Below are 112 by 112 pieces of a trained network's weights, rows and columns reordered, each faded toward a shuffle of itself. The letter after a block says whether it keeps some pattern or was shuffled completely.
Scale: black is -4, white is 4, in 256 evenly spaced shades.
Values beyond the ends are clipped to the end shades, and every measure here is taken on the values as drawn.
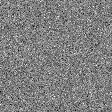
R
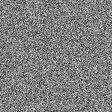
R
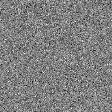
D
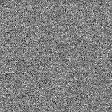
D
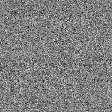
D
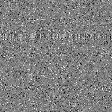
D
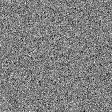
R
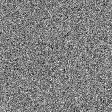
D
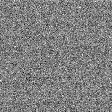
D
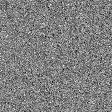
R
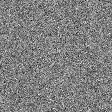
R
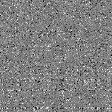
D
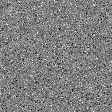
R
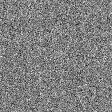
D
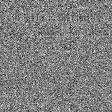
D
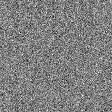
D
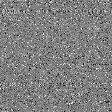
D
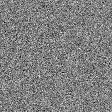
R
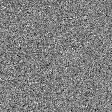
R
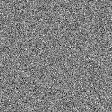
D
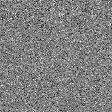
D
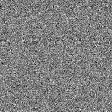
D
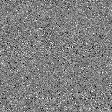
D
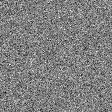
R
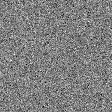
R
